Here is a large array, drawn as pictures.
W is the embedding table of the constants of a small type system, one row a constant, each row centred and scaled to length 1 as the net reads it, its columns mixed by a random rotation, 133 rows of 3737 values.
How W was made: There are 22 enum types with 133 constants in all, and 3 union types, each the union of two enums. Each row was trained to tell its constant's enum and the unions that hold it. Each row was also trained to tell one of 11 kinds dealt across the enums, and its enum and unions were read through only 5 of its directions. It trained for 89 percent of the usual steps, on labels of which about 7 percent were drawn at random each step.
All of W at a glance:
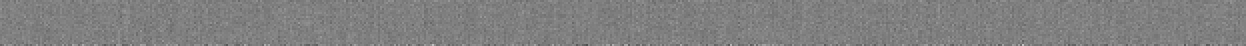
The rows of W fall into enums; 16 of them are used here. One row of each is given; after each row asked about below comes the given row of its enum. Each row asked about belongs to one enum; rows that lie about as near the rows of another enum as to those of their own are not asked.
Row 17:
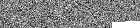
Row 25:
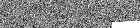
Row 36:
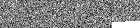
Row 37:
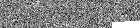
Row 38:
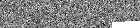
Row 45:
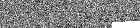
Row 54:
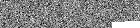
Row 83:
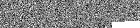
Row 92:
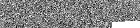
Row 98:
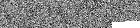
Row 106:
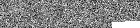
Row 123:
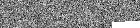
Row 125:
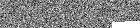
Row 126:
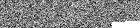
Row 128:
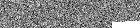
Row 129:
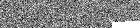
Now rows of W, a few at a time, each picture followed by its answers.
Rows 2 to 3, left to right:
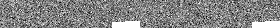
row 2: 92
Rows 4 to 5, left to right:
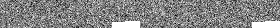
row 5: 36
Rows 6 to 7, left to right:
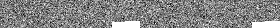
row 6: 38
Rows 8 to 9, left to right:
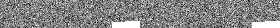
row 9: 45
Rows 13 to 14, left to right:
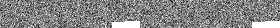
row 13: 36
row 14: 17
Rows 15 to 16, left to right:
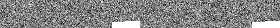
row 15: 92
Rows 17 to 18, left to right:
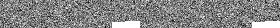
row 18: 125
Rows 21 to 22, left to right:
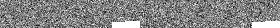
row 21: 45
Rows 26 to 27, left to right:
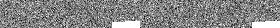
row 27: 98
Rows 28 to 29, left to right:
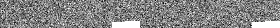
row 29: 45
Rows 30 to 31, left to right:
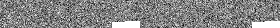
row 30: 125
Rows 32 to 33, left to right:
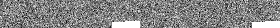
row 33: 92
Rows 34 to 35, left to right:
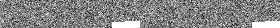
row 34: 36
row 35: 98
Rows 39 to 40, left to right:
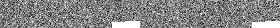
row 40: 92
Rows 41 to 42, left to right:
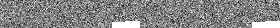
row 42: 125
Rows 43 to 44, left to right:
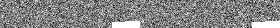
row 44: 36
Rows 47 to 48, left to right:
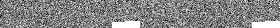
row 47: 123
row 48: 92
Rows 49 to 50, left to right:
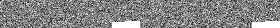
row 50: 36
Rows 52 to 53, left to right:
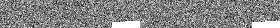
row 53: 36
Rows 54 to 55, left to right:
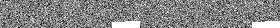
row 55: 17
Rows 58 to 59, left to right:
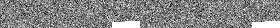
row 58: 38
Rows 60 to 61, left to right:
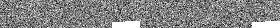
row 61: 45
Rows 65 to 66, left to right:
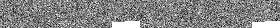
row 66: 125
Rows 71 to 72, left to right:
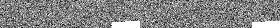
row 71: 45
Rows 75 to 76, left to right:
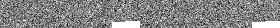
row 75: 123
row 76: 17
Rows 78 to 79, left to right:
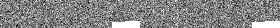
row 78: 17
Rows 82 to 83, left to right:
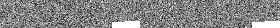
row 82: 92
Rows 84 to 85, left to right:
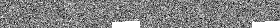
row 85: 125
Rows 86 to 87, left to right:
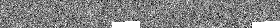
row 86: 123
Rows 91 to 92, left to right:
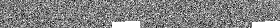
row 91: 38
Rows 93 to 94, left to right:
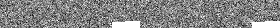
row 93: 37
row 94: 125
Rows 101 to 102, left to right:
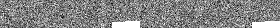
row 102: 17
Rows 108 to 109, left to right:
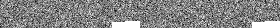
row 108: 123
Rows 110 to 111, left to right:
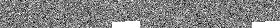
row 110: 128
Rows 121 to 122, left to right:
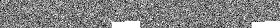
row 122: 45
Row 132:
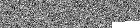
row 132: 17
